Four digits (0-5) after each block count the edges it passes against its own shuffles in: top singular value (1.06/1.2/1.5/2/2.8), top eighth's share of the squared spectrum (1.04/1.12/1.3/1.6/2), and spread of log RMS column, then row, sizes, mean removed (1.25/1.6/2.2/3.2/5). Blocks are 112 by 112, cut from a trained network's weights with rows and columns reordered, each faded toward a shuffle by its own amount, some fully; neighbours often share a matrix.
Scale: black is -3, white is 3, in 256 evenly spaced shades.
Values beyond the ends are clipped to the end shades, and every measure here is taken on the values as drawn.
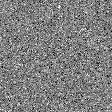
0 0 0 0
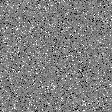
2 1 0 0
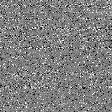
3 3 0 3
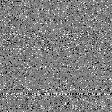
4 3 0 3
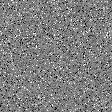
1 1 0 0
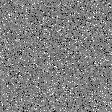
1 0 0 0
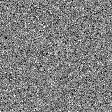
1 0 0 0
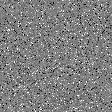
1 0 0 0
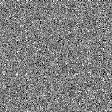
3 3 1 1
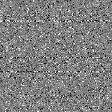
4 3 0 2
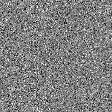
3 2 1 0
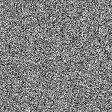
2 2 0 0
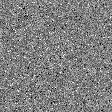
0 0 0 0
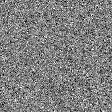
1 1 0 0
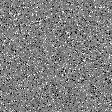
0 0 0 0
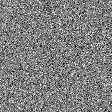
3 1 0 0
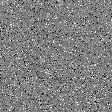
2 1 0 0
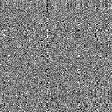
4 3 2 2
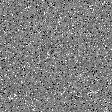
2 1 0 0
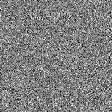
3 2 0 1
